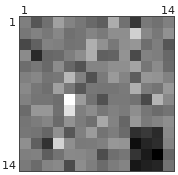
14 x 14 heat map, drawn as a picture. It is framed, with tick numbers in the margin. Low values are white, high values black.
Histogram: heavy tails on both sides. Odd patch: higher, in the bottom right. Odd rows or columns: none. Ninth with the lowest average: middle left. Ninth with the highest average: bottom right.
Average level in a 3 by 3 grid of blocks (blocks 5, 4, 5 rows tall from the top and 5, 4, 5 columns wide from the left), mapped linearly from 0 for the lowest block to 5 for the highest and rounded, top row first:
211
021
215
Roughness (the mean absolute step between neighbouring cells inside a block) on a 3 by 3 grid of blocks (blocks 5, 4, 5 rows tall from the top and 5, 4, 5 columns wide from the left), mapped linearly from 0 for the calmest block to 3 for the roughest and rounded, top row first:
1 1 2 / 2 1 2 / 2 0 3
